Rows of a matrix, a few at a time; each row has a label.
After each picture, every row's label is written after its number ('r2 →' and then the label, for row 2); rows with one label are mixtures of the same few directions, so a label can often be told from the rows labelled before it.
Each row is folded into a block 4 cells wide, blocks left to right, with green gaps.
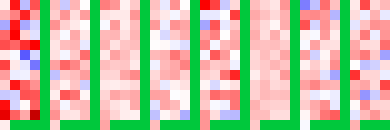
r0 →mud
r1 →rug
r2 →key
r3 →mud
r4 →key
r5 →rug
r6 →key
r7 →rug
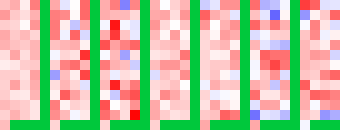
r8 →rug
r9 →rug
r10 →mud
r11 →rug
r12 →key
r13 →mud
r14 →key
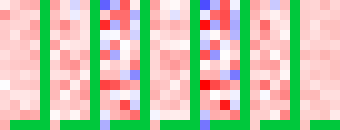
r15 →key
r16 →mud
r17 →key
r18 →mud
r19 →key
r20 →mud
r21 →mud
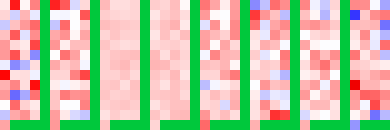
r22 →rug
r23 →key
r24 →mud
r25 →rug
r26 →key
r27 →key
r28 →mud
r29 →key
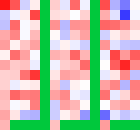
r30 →key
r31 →mud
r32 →mud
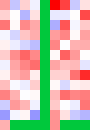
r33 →mud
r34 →key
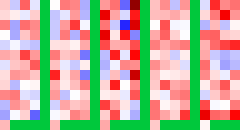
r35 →mud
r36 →rug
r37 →rug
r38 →mud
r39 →mud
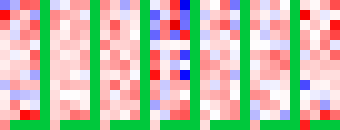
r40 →key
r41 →key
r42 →mud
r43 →rug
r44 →rug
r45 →mud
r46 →key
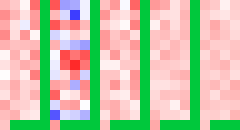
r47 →rug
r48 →mud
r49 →rug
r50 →key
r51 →mud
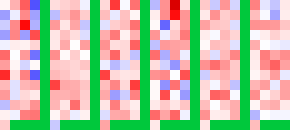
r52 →rug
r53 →key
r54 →rug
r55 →mud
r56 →rug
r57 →mud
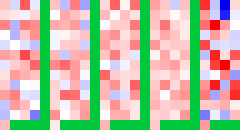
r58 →mud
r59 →rug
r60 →rug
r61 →mud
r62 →mud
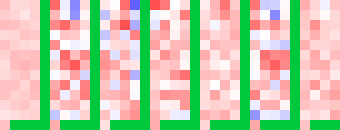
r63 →mud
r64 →mud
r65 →rug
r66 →key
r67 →mud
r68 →mud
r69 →mud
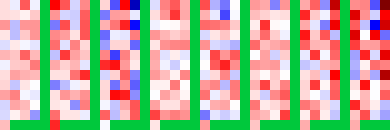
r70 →mud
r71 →key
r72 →rug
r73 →mud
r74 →mud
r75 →mud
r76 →rug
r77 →rug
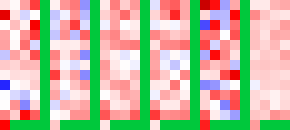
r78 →key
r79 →rug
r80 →mud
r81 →mud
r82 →key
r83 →key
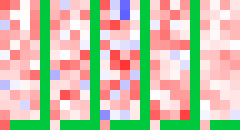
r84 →key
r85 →rug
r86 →mud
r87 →mud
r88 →mud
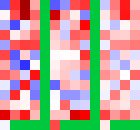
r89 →mud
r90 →key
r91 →mud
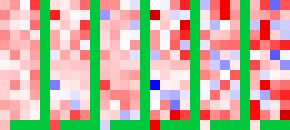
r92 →rug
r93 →key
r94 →key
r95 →key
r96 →mud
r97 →mud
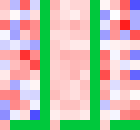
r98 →mud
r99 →mud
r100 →rug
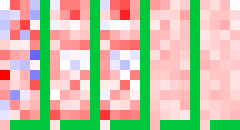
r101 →rug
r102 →mud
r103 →mud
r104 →key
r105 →rug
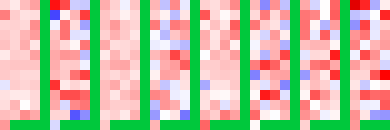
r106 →key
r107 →key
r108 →mud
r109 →mud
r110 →key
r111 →rug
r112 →rug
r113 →key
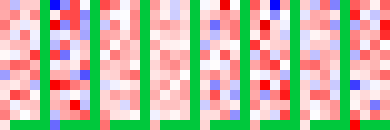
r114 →rug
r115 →key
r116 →key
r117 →mud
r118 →mud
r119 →mud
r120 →rug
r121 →key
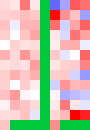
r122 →mud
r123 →key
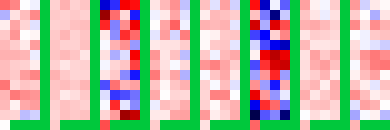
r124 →key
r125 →rug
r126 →key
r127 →rug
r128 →rug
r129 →mud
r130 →mud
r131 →mud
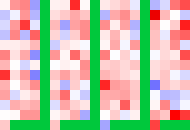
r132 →rug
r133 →mud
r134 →key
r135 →key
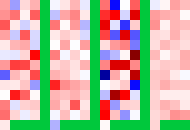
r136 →rug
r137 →key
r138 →rug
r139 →key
